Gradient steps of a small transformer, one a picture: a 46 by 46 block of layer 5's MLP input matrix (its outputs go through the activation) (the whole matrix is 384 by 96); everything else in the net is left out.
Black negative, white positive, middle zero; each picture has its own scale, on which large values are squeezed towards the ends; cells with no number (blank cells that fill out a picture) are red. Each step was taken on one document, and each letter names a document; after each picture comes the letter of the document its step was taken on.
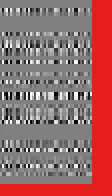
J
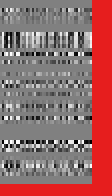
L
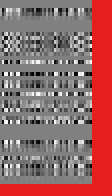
L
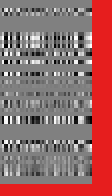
L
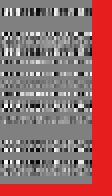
L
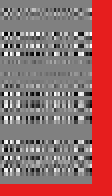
L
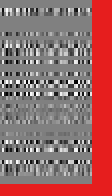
J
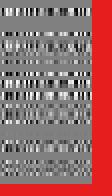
J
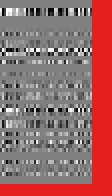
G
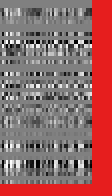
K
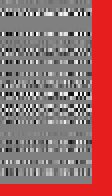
J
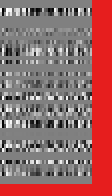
G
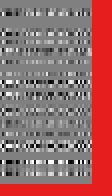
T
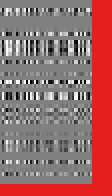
J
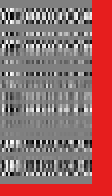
K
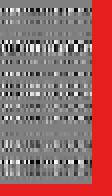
K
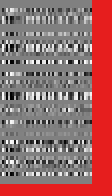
K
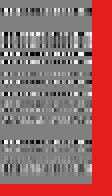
L
